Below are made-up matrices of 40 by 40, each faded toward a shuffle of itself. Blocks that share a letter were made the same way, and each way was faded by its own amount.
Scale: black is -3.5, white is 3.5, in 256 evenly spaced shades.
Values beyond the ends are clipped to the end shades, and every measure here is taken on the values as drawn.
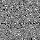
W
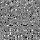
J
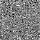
W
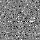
W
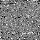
W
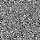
W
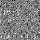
J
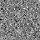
J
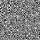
J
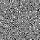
J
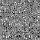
J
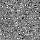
W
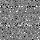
W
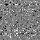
W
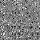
J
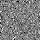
J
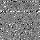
W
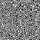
J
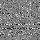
W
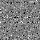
W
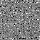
W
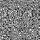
J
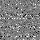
W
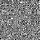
J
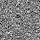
J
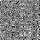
J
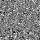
W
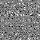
W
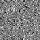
J
